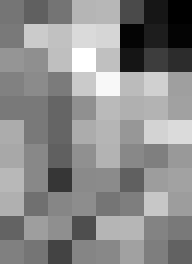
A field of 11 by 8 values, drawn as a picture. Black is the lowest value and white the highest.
Ninth with the highest average: top middle. Ninth with the lowest average: top right. Mirror symmetry: none. Odd patch: lower, in the top right.
